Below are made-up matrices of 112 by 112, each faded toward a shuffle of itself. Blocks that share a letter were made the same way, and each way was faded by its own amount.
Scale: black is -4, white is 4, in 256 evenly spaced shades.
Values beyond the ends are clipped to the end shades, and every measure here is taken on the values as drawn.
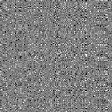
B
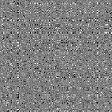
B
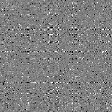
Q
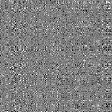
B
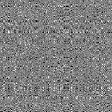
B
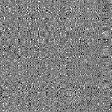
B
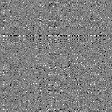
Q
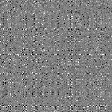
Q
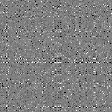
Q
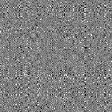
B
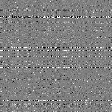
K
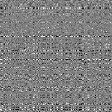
K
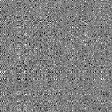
B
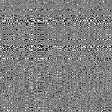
K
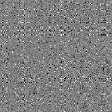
Q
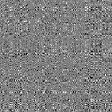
B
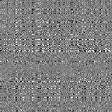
K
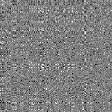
B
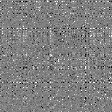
Q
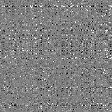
Q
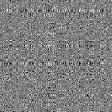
B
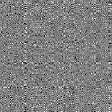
B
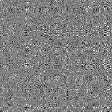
Q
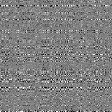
K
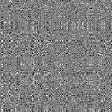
B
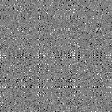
Q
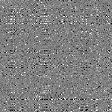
Q
